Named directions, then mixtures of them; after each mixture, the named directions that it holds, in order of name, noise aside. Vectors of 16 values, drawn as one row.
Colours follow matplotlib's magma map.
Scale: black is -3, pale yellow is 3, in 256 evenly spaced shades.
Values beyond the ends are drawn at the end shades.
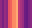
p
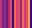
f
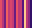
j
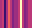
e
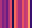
f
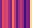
f, j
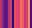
e, f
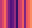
j, p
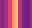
p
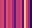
j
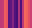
e, p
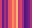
p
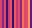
f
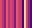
j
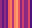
f, p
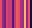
f, j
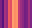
p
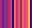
f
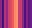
p
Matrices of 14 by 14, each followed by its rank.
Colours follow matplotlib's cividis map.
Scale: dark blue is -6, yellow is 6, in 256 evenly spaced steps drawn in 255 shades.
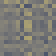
two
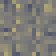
three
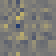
three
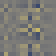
two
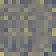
three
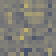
three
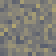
full rank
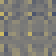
two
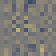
three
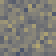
full rank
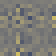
two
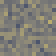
full rank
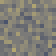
full rank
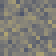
full rank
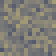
full rank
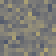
full rank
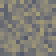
full rank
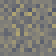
three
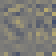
two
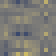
two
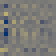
two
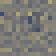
three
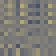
two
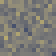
full rank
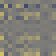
two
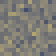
full rank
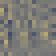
three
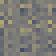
three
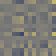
two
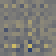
three
